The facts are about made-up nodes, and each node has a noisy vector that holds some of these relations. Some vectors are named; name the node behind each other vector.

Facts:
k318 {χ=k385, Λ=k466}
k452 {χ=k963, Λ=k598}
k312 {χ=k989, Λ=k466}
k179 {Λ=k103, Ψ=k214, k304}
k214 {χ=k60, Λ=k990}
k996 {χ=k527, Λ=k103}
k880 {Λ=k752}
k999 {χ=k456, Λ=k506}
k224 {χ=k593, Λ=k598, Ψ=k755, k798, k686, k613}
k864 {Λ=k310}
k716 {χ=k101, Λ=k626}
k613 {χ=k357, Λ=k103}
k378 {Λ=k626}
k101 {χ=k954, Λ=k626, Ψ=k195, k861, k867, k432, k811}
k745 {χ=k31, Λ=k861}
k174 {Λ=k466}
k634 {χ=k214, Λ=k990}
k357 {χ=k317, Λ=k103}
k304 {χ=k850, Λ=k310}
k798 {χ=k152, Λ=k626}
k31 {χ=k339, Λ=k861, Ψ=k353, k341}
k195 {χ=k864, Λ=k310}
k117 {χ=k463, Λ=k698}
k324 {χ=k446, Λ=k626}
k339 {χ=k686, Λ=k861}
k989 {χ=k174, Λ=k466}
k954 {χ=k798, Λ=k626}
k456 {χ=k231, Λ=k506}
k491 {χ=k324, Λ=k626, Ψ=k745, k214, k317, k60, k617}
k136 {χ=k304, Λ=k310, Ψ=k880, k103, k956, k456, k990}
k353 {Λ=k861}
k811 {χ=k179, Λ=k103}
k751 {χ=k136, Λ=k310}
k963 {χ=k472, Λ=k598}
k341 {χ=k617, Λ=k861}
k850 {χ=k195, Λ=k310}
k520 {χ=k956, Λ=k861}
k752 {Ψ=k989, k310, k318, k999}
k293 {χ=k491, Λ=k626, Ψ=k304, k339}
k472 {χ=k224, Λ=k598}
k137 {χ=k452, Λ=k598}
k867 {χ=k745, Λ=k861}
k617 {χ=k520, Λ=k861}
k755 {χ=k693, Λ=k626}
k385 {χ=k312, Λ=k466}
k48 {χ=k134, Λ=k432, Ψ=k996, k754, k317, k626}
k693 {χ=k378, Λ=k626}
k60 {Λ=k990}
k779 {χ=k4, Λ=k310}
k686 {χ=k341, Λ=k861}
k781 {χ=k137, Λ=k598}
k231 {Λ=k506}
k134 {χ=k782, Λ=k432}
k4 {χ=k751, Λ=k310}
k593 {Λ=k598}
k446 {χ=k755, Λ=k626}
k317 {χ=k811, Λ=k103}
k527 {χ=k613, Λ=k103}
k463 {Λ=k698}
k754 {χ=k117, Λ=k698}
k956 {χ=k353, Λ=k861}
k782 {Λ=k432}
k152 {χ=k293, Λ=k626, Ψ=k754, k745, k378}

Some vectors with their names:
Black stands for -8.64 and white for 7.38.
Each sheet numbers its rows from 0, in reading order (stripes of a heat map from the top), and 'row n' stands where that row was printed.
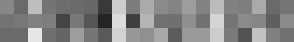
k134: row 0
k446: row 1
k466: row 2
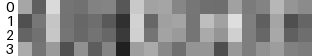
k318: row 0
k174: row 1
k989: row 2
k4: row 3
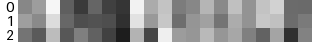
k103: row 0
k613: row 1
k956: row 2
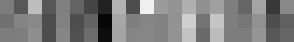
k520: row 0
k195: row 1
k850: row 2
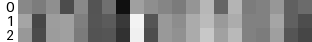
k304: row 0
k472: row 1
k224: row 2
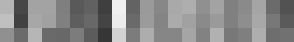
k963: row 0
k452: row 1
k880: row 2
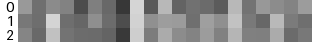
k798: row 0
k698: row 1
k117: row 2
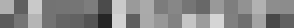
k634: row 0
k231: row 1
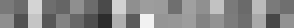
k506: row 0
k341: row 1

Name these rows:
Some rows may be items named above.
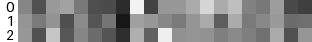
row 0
k593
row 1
k136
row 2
k686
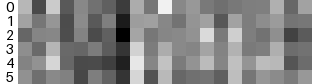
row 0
k745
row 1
k751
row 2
k864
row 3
k880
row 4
k317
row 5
k152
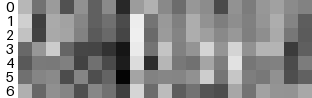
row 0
k779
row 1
k137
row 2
k452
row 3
k179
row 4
k378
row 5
k195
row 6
k716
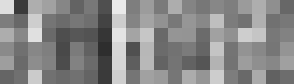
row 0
k781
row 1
k312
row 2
k527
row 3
k293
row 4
k954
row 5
k989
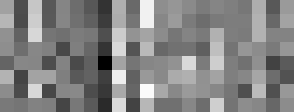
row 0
k339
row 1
k745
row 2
k385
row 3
k152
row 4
k864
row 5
k963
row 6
k861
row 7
k324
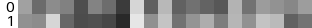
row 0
k954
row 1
k357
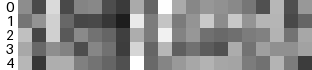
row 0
k861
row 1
k811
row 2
k867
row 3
k101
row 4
k598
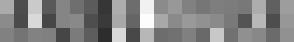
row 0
k31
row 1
k861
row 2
k491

